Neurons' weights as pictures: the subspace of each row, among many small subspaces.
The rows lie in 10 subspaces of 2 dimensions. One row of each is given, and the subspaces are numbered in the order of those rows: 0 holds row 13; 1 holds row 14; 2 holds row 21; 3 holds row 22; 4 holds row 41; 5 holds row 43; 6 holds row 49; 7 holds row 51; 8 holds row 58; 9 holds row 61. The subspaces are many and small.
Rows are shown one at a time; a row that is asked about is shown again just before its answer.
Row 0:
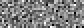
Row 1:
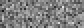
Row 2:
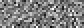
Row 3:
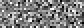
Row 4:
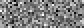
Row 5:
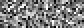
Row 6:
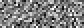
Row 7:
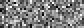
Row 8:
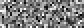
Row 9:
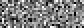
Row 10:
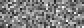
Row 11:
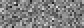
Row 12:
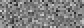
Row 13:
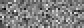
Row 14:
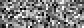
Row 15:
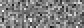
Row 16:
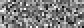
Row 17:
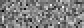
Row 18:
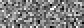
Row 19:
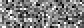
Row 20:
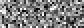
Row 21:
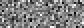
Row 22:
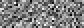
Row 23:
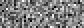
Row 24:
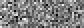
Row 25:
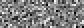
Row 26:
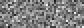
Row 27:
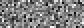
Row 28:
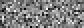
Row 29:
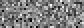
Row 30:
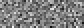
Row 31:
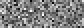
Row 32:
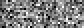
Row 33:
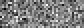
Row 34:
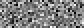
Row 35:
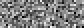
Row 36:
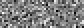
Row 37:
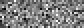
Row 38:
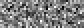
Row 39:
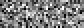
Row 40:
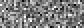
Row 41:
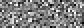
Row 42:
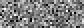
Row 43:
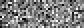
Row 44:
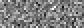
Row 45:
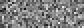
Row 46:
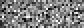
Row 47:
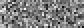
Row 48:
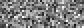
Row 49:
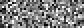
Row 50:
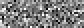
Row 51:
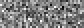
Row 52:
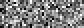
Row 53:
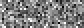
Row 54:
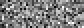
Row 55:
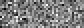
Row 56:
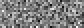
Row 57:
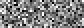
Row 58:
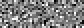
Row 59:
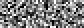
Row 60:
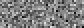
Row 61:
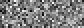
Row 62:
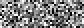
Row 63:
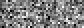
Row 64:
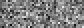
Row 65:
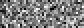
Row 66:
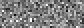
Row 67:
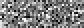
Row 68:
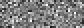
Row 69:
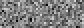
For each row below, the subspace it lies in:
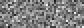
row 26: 2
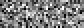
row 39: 7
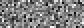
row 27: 2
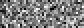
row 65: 9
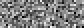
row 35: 1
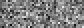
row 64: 8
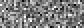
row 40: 7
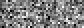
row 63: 8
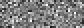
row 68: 6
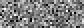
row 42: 0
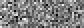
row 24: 5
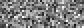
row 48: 1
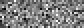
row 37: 0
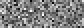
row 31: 9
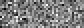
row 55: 5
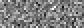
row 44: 3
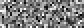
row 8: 4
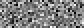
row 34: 4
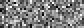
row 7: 3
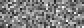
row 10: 2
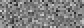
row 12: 4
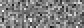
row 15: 2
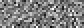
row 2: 3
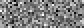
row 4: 4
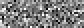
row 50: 0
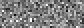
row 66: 0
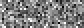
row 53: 1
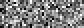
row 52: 3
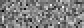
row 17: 6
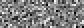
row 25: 8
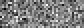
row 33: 5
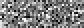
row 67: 5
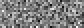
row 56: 4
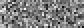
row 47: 6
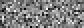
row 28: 0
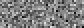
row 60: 1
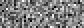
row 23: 7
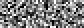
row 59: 7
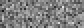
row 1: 2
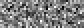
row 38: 7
